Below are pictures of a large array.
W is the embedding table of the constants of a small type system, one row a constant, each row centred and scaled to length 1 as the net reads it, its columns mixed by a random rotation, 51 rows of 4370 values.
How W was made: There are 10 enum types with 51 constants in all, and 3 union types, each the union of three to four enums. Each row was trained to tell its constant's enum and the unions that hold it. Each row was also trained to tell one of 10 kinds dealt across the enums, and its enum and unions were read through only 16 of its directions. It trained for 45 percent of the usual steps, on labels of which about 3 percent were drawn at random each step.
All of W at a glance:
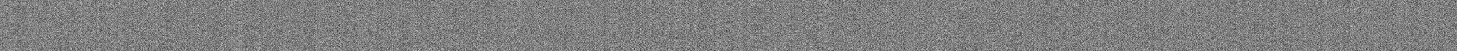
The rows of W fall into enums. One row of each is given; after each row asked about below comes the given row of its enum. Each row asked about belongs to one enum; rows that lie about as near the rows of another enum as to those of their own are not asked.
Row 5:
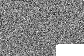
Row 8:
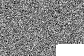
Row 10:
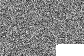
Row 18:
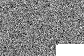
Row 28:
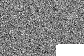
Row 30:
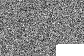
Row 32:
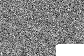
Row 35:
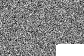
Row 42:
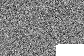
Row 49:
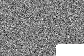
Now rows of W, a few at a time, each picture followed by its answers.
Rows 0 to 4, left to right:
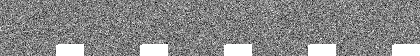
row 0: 32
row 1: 28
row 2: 10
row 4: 18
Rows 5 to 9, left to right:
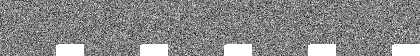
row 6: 28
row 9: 28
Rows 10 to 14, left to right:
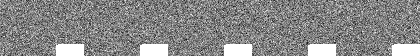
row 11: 49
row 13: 5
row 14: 10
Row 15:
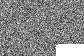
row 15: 49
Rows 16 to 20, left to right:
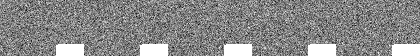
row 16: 30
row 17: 42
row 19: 10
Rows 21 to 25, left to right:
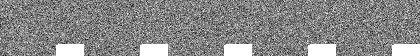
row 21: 49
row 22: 30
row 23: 32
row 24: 10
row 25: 28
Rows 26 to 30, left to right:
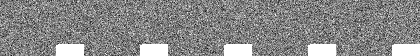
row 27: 49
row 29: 10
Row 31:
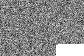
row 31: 30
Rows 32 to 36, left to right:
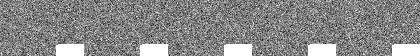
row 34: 32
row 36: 32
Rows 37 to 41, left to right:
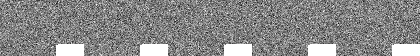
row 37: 5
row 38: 32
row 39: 49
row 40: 28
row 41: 10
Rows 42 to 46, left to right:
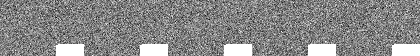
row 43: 32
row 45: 30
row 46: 28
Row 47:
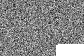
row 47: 42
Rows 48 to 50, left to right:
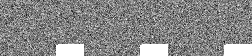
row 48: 49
